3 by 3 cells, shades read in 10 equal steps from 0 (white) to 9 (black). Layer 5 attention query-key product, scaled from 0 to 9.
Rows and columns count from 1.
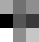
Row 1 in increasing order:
3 4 5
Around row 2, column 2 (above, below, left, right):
5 4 9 7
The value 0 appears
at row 3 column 1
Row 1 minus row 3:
3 1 2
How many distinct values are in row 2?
3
